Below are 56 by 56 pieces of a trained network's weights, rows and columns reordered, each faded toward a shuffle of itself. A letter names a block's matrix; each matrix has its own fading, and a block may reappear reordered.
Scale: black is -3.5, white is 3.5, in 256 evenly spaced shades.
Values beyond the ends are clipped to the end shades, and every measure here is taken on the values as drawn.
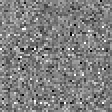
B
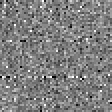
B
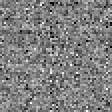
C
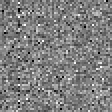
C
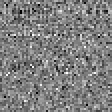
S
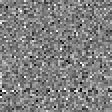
S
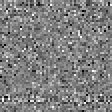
S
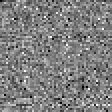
S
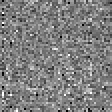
C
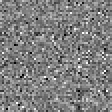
C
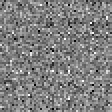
C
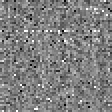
B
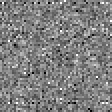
B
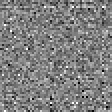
C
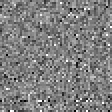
B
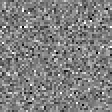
S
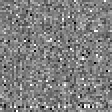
B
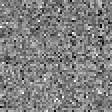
C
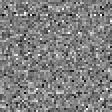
S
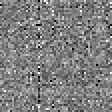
C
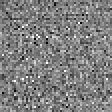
C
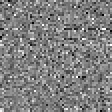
S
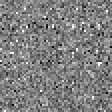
B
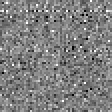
B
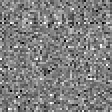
S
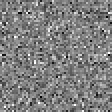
S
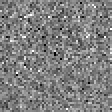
B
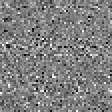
S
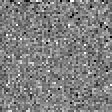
B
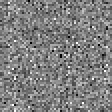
B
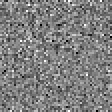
B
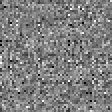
C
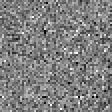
B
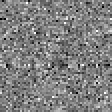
S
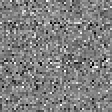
S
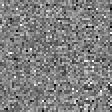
C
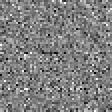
S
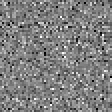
S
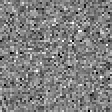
B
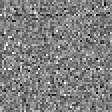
B
